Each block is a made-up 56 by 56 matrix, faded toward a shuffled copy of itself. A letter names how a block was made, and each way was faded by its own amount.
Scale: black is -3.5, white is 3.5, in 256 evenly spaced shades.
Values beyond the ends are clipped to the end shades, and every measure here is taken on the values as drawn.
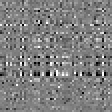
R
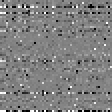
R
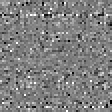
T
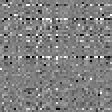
R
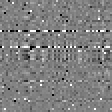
R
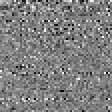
T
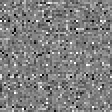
T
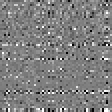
R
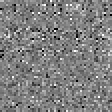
T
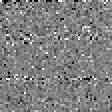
T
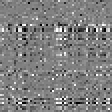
R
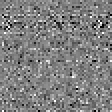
T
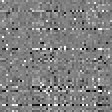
R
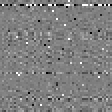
R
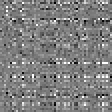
R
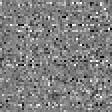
T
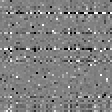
R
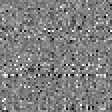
T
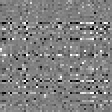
R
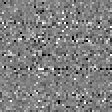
T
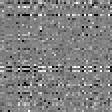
R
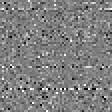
T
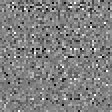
T
